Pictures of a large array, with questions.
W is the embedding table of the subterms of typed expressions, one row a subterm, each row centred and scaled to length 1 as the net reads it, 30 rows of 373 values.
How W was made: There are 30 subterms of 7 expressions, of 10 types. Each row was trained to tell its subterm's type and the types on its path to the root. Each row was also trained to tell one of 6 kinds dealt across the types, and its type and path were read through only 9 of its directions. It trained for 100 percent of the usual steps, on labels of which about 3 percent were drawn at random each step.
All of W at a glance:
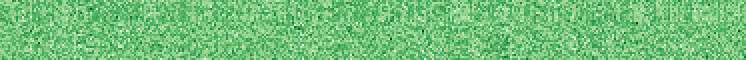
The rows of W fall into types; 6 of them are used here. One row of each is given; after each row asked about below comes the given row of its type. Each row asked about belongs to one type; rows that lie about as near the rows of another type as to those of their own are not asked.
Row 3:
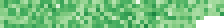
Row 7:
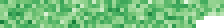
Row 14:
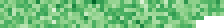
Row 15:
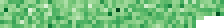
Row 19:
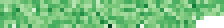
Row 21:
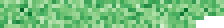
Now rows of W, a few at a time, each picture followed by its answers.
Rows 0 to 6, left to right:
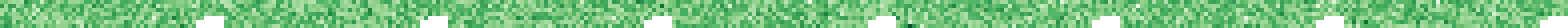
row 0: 7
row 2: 7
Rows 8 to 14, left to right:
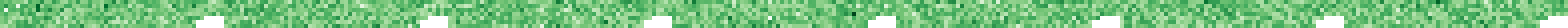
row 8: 3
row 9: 3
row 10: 3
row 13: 7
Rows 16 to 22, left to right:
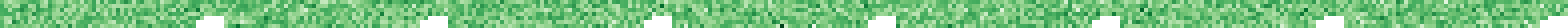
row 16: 19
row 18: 7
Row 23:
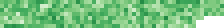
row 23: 3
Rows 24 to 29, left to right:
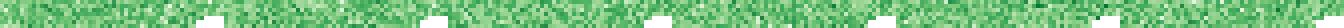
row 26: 19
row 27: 14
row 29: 21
